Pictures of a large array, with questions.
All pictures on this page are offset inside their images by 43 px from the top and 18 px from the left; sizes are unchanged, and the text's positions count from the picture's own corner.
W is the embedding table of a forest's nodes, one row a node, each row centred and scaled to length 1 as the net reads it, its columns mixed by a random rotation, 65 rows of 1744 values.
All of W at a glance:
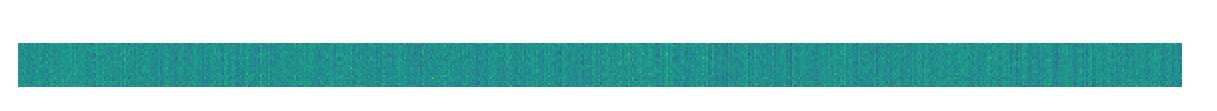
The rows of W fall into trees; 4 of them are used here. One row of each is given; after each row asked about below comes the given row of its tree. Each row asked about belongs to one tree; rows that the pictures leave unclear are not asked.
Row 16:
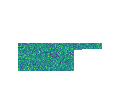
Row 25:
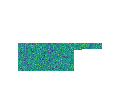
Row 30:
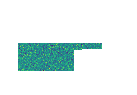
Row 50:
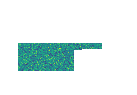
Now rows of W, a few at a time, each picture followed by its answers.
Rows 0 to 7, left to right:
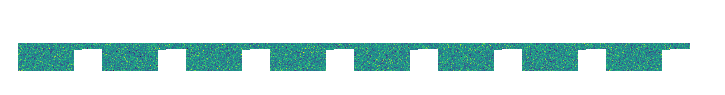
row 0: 30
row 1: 25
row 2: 30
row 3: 16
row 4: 50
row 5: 50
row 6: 25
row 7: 30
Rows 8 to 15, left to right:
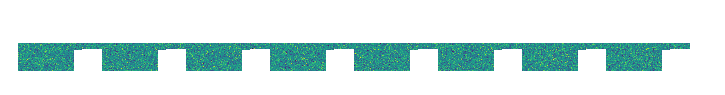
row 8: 50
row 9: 25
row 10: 16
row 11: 50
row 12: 25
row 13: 25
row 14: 50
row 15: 50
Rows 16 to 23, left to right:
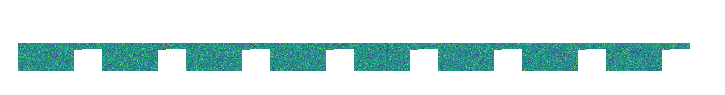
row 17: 50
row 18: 16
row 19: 16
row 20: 30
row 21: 16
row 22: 25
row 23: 25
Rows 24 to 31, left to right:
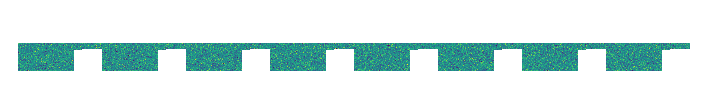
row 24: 25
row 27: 16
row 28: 30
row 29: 50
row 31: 16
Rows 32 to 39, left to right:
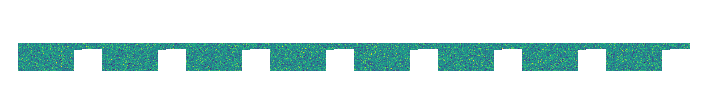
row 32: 50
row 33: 50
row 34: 25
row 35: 16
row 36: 16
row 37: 50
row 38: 25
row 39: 25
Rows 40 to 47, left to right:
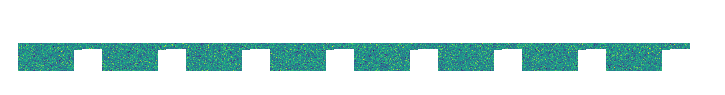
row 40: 50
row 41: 25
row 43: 25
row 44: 50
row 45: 16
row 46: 25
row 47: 16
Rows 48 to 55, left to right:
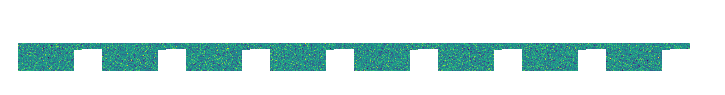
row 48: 30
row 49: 50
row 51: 30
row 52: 25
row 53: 30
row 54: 25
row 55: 50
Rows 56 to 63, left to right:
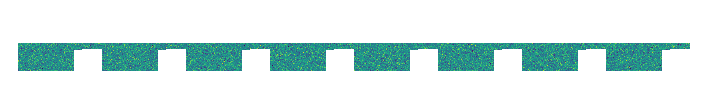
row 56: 25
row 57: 50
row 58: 50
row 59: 16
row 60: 50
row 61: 25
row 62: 50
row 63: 25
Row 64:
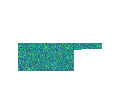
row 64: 16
